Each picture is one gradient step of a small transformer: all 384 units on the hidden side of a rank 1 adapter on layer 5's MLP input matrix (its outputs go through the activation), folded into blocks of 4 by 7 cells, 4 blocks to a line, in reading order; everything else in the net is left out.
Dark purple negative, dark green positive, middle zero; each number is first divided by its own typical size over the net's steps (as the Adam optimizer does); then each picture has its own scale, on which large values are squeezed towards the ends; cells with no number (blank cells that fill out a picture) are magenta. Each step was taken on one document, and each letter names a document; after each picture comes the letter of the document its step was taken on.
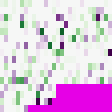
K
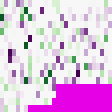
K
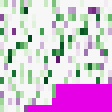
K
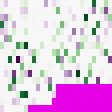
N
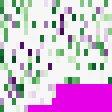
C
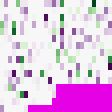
N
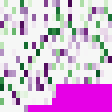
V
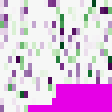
N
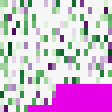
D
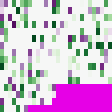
C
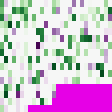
D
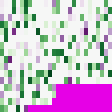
D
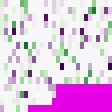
N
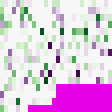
K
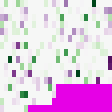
N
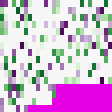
C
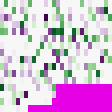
V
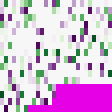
D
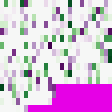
V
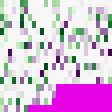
K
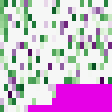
C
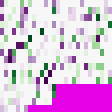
K
